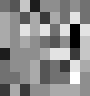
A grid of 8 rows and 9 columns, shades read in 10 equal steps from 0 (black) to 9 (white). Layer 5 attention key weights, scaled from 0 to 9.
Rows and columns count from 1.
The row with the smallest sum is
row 1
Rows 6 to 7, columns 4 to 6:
6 3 4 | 6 3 4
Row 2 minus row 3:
0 0 -5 0 -6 2 -4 8 -4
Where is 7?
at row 1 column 3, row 4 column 9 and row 5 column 9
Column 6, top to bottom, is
5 6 4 3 8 4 4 6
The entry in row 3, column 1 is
6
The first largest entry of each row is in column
3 8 3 9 6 8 8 2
